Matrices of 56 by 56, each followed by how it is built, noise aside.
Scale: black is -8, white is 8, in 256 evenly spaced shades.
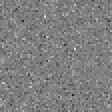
noise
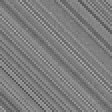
Toeplitz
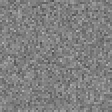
noise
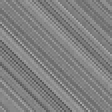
Toeplitz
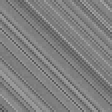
Toeplitz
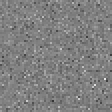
noise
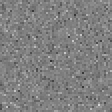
noise
